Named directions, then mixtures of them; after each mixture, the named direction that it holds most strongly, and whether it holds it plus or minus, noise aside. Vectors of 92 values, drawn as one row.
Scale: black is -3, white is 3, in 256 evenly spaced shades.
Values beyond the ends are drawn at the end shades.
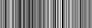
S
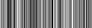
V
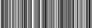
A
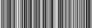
V, plus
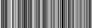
A, plus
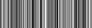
A, minus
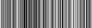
V, plus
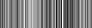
S, minus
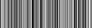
A, minus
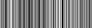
S, plus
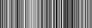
V, minus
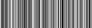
A, plus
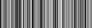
A, minus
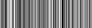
S, plus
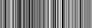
S, plus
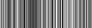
V, plus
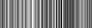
S, minus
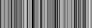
A, minus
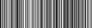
V, minus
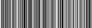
A, plus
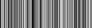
A, minus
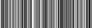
A, plus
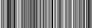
V, plus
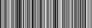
A, minus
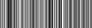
S, minus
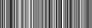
S, minus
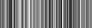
S, minus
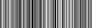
S, plus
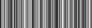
A, minus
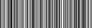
A, minus
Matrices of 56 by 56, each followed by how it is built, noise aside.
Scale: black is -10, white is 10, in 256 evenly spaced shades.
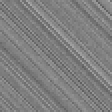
Toeplitz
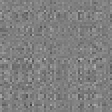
low rank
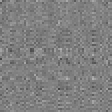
low rank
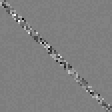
banded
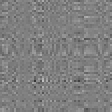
low rank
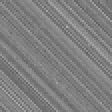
Toeplitz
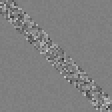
banded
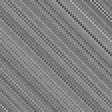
Toeplitz
